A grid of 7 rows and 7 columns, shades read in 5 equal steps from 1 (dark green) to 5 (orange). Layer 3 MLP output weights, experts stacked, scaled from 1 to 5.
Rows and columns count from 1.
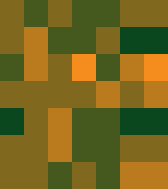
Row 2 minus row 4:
0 1 -1 -1 -1 -2 -3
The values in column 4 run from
2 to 5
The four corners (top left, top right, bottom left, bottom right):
3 3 3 4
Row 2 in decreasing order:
4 3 3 2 2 1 1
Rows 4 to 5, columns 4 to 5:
3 4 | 2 2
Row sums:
18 16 25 23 14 20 21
